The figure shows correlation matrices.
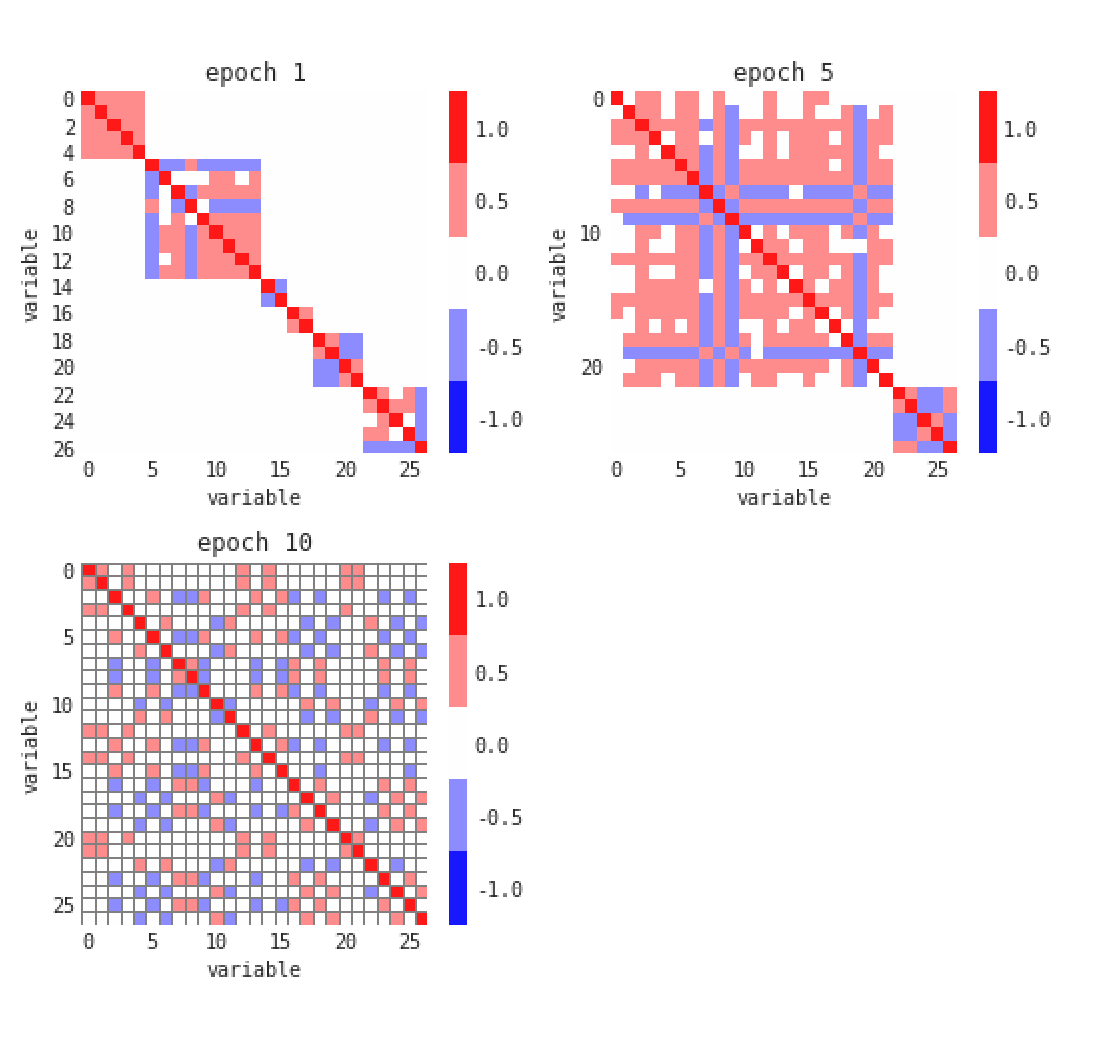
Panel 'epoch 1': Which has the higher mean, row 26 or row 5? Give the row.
26
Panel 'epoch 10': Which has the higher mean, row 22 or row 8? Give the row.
8
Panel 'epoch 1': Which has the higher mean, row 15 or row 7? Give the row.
7
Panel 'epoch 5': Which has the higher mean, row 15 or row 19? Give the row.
15
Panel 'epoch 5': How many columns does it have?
27
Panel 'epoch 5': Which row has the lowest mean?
9
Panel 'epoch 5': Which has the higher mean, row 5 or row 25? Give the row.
5
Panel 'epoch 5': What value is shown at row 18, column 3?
0.5
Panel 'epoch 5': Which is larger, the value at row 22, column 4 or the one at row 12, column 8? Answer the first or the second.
the second
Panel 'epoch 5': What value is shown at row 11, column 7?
-0.5
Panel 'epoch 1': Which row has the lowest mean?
5
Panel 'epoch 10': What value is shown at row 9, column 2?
0.5
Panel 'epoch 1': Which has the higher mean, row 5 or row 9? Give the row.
9
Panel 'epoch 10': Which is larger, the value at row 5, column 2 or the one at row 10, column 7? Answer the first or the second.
the first
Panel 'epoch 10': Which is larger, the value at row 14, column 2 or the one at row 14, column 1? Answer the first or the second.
the second
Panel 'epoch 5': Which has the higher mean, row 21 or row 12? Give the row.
12
